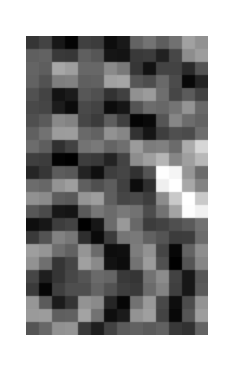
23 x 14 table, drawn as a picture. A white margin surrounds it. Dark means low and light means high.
Odd patch: higher, in the middle right. Mirror symmetry: none. Odd rows or columns: none. Rings: centred on the bottom left.
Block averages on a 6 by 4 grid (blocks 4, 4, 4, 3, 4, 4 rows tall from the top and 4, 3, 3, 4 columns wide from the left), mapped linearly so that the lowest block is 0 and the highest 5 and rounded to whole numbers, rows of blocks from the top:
1101 | 1001 | 0015 | 0114 | 1110 | 1110
